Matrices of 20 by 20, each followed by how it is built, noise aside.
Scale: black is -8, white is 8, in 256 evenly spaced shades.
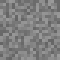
noise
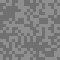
noise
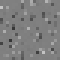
sparse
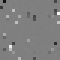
sparse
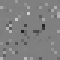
sparse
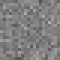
noise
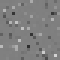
sparse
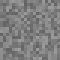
noise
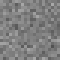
noise
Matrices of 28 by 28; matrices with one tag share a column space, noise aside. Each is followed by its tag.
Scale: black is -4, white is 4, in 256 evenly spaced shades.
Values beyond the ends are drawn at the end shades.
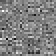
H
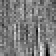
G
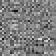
H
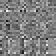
H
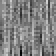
G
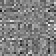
H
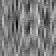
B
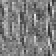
B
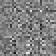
H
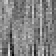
G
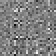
H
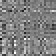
H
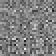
H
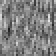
B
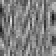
B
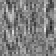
B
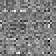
H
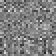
H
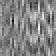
B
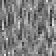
B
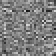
H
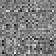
H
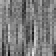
G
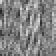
B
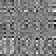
H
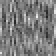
B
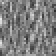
B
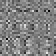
H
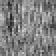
B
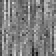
G
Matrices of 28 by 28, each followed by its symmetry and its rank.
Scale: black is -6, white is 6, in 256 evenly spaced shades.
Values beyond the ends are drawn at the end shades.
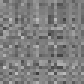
neither, rank three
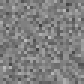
antisymmetric, full rank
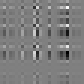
neither, rank one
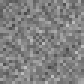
symmetric, full rank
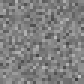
antisymmetric, full rank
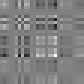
symmetric, rank one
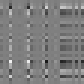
neither, rank one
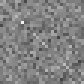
symmetric, full rank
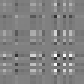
symmetric, rank one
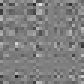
neither, rank three
